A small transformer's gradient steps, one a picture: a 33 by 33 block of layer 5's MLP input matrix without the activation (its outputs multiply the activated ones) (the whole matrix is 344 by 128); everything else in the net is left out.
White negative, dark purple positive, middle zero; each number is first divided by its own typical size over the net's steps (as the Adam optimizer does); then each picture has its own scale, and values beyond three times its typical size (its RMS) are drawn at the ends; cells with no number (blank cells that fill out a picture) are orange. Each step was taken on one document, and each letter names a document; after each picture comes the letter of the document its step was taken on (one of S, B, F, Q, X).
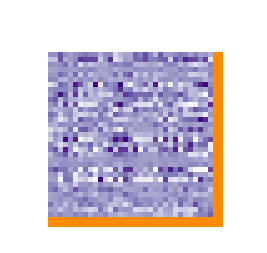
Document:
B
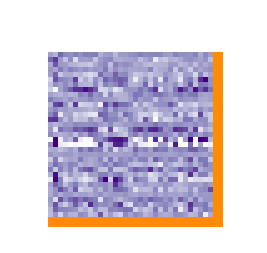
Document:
B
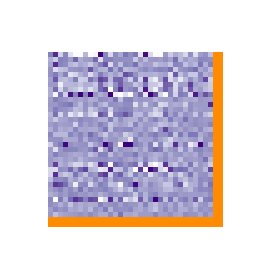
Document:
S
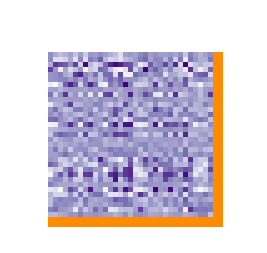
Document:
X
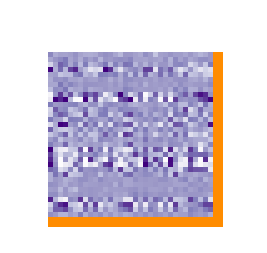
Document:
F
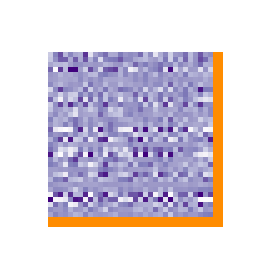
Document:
F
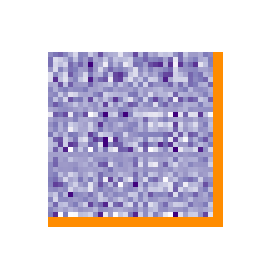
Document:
S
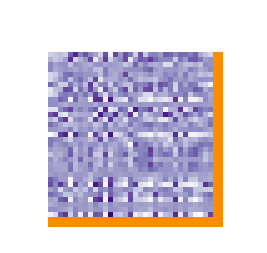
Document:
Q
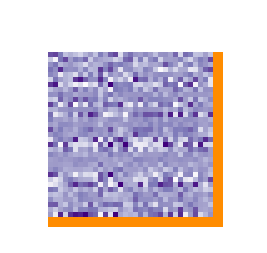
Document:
B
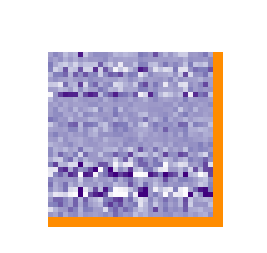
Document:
X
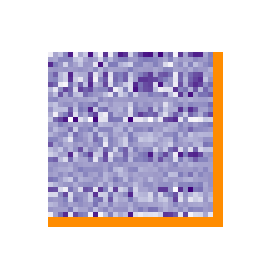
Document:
Q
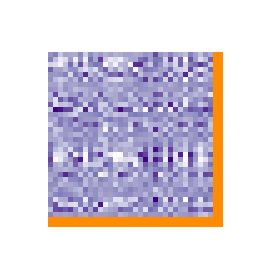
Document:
F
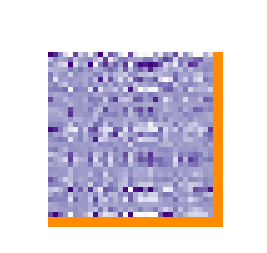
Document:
Q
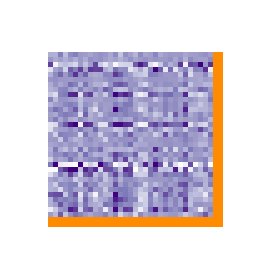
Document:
X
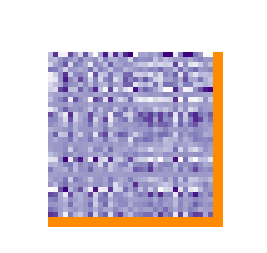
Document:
Q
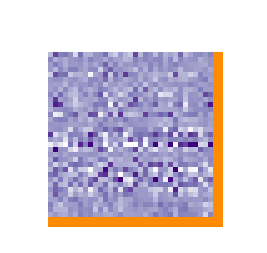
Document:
S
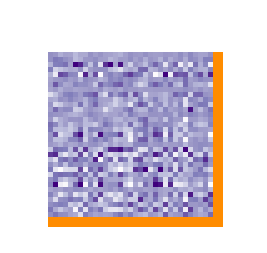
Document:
F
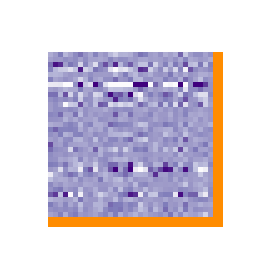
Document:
X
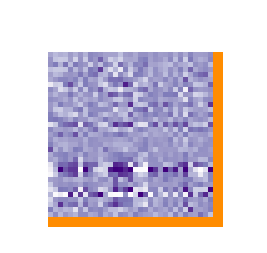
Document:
X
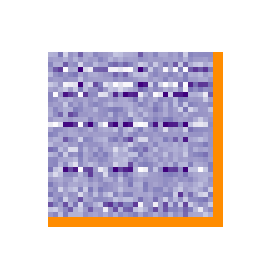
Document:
X
